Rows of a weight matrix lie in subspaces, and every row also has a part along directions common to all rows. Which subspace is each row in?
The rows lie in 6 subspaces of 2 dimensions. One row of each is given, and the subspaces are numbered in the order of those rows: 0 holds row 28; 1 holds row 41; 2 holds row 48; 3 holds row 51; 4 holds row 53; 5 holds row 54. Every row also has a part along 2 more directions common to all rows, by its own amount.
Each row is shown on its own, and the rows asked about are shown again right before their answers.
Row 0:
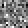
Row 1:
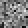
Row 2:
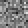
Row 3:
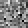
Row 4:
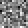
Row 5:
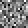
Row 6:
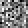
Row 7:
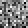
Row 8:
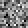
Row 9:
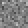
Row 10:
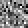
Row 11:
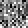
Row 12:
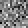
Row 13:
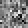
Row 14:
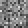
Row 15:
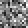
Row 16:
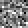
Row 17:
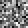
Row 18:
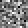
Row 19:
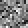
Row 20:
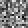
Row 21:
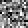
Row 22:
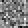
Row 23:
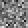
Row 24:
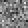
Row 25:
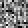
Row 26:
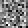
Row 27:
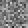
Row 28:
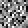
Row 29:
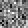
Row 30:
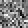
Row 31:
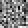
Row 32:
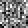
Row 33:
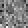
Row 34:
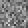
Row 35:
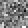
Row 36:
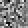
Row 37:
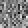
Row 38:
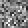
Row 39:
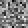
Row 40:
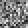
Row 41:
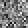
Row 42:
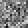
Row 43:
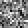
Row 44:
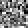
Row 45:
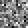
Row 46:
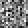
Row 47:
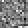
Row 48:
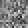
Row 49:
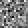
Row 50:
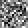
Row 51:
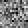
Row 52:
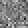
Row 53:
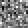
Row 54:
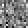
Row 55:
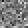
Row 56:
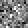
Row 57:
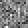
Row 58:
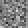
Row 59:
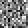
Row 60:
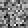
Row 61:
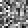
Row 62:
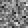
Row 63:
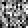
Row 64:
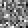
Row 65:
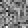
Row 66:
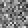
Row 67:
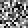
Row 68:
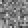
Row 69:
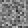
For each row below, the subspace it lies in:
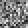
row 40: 5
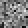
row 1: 0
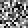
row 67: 4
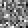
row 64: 5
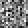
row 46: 4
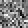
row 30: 3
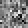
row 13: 2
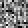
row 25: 5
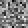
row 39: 2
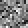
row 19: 5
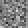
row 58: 1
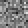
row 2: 3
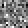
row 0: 5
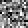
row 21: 3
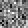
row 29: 3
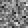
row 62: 4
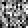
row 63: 4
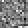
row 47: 1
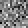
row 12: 4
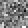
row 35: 0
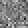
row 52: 1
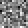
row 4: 3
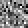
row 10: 3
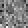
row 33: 5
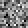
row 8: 2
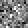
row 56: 5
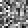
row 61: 5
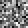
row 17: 4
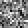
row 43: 3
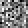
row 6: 4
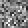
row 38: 0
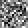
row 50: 0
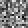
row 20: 2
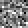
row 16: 4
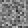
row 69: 1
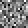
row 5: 0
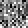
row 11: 3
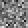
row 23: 1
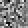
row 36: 0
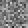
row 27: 2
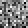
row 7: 3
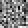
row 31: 1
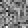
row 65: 5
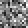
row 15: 2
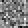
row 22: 1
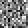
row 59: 0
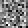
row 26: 1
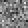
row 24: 3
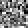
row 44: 3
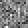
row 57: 5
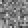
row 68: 1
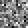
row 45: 4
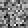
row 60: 2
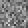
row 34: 0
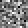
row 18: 0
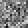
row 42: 5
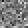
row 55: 1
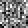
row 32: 5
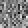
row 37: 2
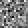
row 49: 0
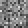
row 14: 2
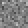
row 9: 4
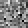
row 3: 2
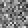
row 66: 1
